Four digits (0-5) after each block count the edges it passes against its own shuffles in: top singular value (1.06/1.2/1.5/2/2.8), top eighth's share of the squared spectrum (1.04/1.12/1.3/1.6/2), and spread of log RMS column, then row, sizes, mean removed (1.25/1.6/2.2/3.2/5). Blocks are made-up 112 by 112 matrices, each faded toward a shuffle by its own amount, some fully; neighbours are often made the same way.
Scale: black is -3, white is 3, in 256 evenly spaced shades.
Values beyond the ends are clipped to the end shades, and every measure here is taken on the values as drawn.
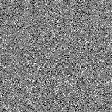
4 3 1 1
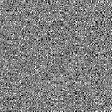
4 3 2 2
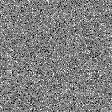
3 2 0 0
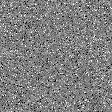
1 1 0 0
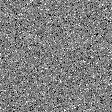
1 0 0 0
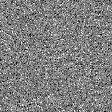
3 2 0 1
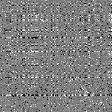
5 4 3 3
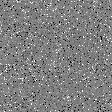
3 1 0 1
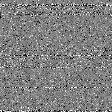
2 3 0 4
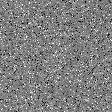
0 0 0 0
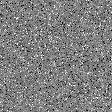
0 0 0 0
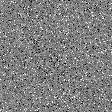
0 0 0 0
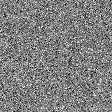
1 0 0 0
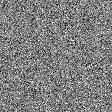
0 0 0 0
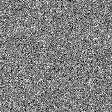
2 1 0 0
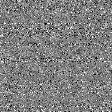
1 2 0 3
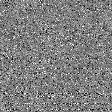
1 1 0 2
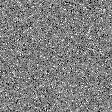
1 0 0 0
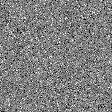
2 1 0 0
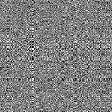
5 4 3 3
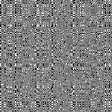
5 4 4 3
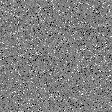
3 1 0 0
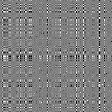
5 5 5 4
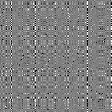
5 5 4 3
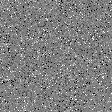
2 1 0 0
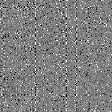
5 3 2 1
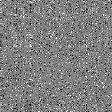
4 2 2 1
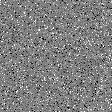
2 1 0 0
